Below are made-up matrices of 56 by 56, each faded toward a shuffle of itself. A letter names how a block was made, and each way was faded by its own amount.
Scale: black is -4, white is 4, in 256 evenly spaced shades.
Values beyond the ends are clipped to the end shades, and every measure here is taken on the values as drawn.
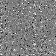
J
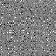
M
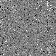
J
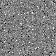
J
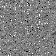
J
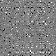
M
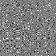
M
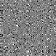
M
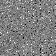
J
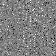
J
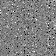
J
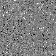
J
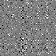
M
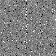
J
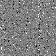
J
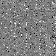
J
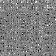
M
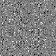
M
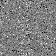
J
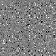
M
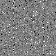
J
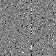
J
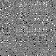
M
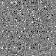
M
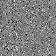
J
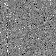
J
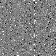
J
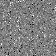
J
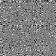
M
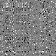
M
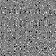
M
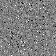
J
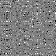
M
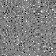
M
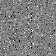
J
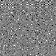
M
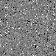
J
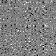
M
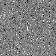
J
